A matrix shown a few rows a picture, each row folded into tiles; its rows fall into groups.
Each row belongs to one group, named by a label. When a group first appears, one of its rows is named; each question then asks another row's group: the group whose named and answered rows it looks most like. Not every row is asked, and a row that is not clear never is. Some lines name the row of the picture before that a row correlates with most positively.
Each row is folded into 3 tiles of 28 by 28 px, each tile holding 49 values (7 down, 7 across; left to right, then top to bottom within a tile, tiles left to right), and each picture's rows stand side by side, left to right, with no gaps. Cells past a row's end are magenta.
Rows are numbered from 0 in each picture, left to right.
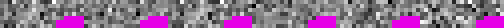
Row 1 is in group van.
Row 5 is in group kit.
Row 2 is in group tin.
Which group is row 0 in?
tin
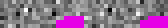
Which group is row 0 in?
van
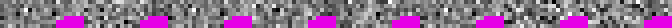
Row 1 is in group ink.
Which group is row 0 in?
van
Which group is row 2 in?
van
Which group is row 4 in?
tin
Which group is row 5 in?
van
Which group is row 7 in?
kit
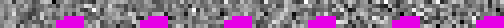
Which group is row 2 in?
van
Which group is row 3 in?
tin
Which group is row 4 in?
kit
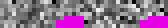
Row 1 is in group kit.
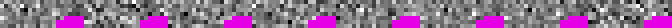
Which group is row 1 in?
kit
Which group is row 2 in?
van
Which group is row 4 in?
van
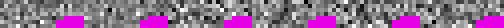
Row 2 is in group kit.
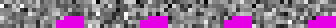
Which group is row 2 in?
van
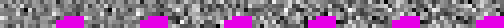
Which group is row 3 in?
ink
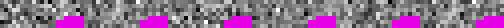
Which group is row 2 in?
ink
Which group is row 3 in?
van
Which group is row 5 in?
tin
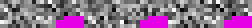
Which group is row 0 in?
kit
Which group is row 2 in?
kit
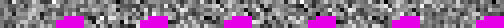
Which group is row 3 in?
kit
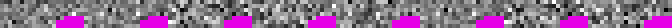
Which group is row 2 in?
kit
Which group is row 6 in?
kit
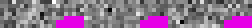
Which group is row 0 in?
tin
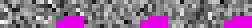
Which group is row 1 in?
ink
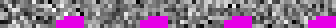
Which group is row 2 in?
ink
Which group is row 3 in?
ink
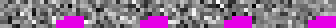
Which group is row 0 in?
ink
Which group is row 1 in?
kit
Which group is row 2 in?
kit
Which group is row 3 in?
van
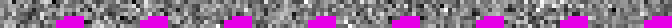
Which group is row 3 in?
tin
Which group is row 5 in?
van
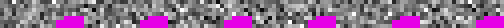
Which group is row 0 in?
tin
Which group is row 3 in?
ink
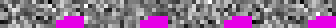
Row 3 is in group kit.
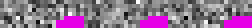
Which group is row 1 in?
tin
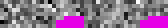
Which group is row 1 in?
tin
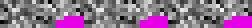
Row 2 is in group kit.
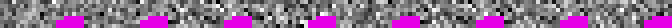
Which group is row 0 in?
tin
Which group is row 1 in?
van
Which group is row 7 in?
ink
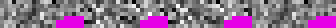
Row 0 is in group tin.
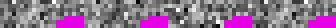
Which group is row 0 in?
tin
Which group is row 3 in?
tin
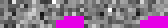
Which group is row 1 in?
van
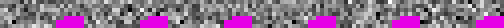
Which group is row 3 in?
ink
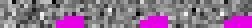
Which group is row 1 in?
van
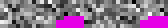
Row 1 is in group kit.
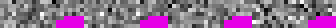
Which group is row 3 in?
kit
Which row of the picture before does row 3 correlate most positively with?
0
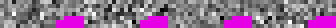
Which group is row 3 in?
ink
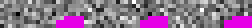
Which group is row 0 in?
van
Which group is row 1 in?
kit
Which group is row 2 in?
ink
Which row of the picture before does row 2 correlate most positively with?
2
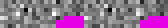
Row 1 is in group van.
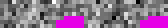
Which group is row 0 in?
tin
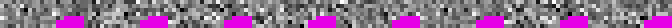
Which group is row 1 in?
tin
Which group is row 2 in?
kit
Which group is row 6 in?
kit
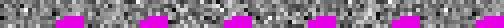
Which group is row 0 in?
van
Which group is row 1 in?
tin
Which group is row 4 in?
tin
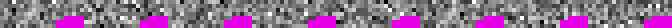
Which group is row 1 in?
kit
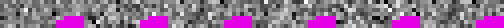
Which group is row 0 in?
van
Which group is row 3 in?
tin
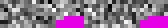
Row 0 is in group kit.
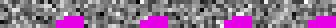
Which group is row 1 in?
van
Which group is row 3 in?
tin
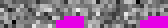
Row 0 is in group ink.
